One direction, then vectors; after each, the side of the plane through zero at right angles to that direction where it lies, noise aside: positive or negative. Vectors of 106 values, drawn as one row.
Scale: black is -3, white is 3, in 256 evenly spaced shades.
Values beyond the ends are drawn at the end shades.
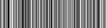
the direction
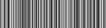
positive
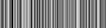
negative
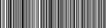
positive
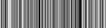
negative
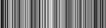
negative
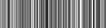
positive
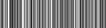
negative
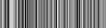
positive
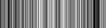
positive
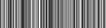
positive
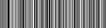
positive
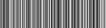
positive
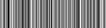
positive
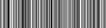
positive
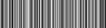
negative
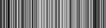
positive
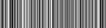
negative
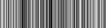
positive
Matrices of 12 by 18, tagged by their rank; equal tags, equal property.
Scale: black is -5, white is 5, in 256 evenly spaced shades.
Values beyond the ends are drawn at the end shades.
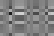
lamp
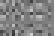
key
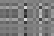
lamp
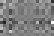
key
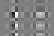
lamp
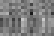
key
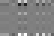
lamp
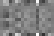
key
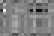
key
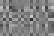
key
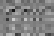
key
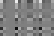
lamp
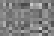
key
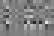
key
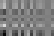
lamp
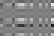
lamp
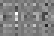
key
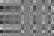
lamp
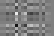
lamp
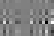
lamp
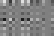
lamp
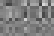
key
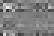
key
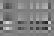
lamp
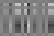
lamp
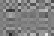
key
